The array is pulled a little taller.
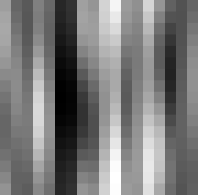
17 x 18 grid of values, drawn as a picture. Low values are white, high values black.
Grain: streaks running down. Histogram: bell-shaped. Ninth with the highest average: centre. Slope: none.
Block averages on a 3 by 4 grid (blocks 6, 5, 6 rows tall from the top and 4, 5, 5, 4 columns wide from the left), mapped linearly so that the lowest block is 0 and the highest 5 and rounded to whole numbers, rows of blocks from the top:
2 4 1 4 / 2 5 2 3 / 2 4 0 3
